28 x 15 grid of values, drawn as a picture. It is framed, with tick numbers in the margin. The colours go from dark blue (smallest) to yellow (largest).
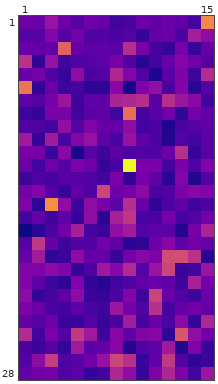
Average level on the scale: 20%. Histogram: skewed, a long tail of high values. Seam: none. Grain: fine.
